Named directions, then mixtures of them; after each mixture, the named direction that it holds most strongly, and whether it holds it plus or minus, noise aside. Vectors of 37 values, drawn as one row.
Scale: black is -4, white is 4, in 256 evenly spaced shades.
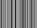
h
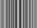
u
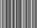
h, minus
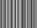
h, plus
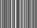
h, minus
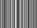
u, minus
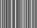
h, minus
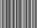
h, minus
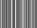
h, minus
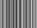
u, plus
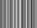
u, minus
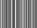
h, minus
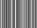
h, minus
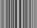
u, plus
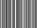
h, minus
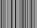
h, plus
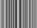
u, plus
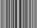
u, plus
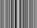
u, plus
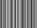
h, plus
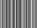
h, minus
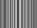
u, minus
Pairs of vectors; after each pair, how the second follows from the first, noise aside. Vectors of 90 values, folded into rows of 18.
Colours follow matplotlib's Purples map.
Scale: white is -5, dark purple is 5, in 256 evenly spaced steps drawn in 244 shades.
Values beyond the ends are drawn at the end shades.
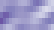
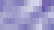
wrapped around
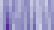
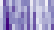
scaled up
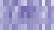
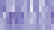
wrapped around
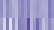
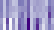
scaled up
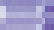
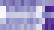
scaled up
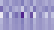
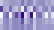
scaled up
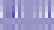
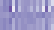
wrapped around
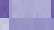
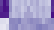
scaled up
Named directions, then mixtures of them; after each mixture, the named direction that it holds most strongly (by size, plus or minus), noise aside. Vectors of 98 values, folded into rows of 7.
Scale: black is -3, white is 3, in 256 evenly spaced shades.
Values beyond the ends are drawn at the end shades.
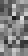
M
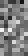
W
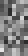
M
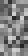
M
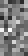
W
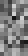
M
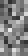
M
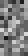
W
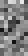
W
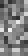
M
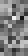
M
